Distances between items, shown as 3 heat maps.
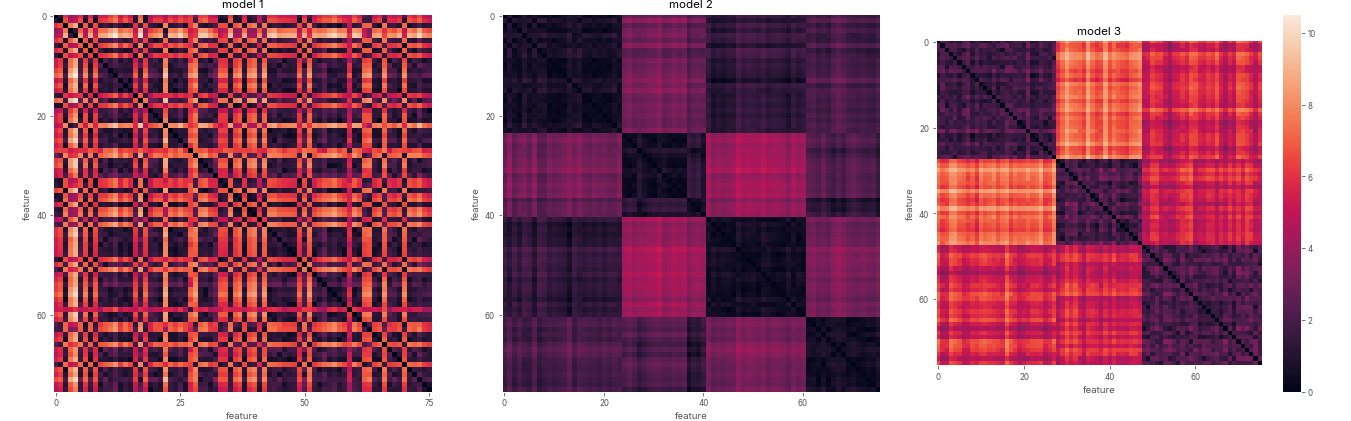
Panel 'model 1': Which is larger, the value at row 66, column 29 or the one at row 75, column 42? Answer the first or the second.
the first
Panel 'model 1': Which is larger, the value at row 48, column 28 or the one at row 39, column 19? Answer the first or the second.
the first
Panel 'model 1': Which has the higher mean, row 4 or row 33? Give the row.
4
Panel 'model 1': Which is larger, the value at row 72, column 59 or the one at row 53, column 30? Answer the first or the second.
the first
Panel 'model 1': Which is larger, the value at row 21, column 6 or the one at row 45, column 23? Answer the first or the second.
the first
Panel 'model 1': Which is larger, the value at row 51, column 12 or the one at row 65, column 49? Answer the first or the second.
the first
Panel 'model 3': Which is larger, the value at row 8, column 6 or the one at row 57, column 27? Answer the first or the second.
the second
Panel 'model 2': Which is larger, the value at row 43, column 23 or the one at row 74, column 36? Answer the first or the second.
the second
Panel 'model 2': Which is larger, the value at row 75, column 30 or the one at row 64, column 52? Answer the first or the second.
the second
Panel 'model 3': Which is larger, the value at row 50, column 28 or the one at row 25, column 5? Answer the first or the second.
the first
